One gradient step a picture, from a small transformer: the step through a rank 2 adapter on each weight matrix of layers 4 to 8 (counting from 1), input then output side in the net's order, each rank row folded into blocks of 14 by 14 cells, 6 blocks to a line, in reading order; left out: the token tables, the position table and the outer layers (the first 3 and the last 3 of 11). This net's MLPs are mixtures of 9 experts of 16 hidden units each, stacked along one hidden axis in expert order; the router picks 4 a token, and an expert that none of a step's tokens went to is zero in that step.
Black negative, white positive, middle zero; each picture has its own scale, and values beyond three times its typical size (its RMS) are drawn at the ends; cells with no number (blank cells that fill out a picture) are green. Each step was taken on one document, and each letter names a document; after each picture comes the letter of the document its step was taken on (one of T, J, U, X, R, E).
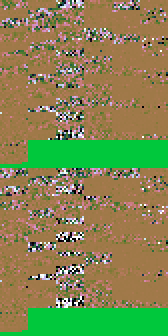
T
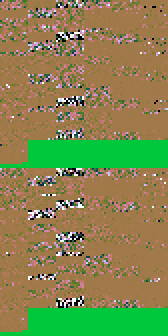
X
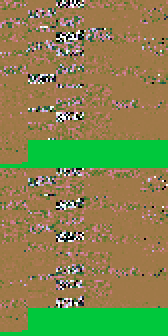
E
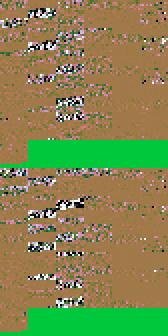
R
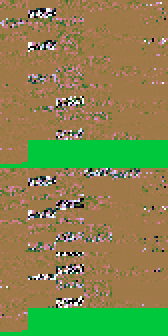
R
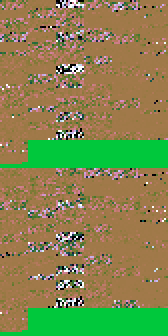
X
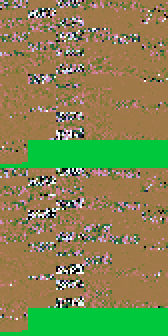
E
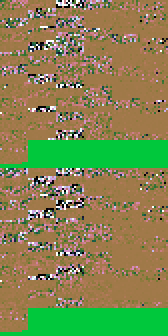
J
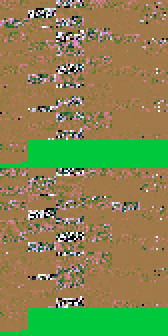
J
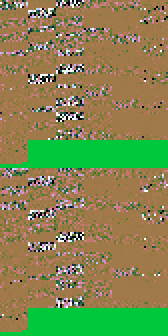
E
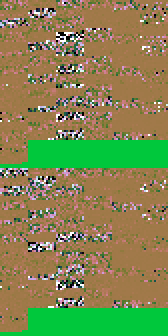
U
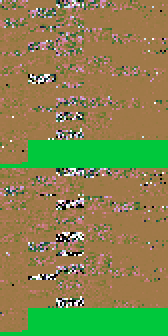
X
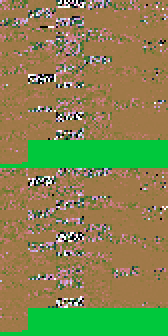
J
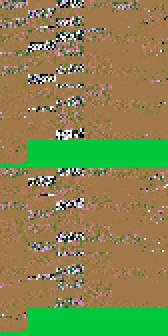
E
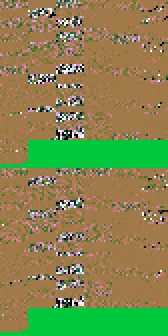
E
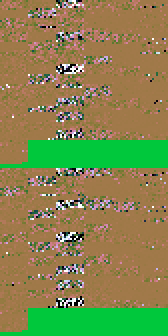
X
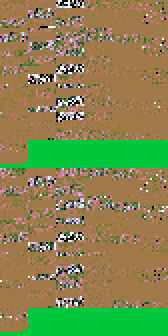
J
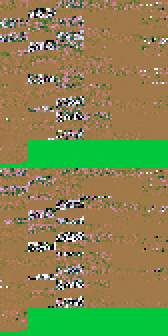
R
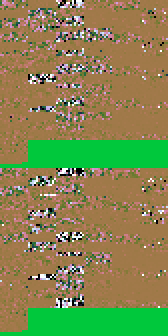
T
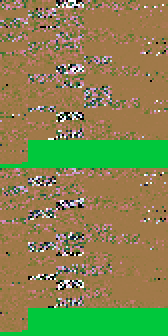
X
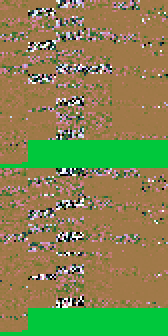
T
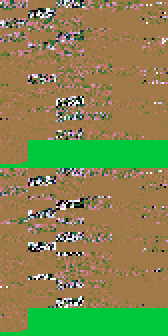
R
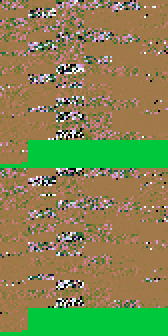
X
